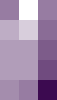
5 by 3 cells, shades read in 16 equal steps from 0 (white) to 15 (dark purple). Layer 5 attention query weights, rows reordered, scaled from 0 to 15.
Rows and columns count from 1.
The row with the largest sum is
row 5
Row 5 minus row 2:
2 5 6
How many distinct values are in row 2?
3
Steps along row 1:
down up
